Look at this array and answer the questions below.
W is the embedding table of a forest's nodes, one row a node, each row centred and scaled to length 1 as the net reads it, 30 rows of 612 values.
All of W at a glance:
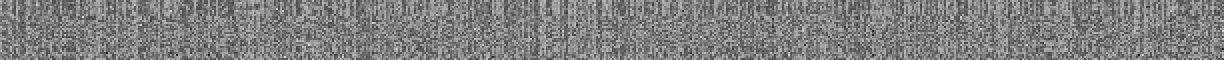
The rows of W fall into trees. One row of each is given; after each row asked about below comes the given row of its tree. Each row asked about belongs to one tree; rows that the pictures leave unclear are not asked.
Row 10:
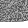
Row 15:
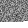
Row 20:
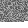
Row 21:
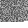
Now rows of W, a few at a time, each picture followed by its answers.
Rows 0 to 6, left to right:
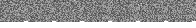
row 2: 21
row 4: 21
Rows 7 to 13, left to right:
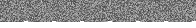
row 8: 20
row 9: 20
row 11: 21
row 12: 20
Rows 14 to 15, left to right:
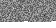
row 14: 10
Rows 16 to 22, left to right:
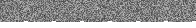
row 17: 15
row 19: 10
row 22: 20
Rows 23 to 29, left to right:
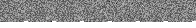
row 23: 21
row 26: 10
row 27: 15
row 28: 15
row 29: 21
